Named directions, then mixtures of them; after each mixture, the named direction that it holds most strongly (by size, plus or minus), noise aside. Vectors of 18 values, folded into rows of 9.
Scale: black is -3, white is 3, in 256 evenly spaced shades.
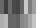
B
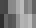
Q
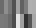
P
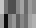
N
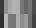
N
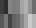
Q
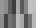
P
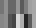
P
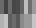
B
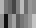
N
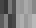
Q
